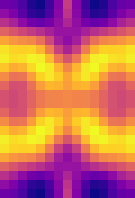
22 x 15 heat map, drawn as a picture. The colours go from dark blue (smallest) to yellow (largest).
Lone odd cells: none. Slope: none. Mirror symmetry: left to right and top to bottom.
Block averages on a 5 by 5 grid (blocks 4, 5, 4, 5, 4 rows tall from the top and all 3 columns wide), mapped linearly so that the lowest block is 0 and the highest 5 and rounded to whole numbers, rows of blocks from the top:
1 0 1 0 1
5 5 3 5 5
3 4 4 4 3
5 5 3 5 5
1 0 1 0 1
